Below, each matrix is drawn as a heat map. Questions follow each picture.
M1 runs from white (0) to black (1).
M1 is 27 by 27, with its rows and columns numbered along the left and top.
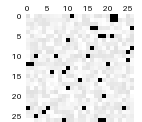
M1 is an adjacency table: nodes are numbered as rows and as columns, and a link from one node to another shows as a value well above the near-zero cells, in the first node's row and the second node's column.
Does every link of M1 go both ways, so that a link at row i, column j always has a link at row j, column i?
no
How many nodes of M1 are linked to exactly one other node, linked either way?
4
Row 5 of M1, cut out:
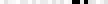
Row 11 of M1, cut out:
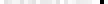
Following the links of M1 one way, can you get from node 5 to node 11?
no
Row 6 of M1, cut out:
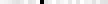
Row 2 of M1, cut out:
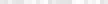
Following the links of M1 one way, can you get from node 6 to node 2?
yes
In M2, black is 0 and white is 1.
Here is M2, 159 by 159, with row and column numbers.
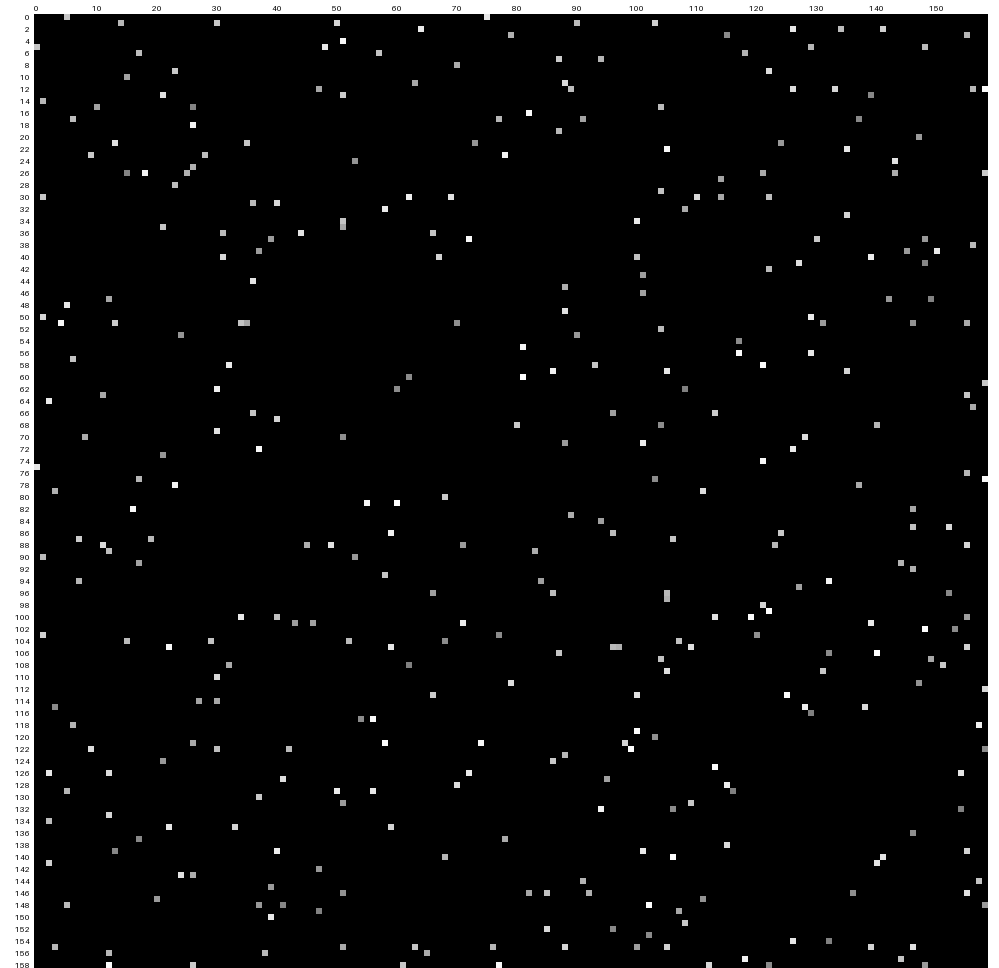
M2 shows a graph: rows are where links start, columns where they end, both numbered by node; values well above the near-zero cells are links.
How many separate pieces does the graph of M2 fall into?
2
